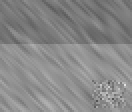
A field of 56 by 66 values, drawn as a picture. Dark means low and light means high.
The grain runs diagonally down to the right. Values change most from cell to cell in the bottom right. In the bottom right lies a patch that is rougher than the rest. A horizontal seam about 40% of the way down splits the table, and the bottom part is higher. The values follow a bell shape.
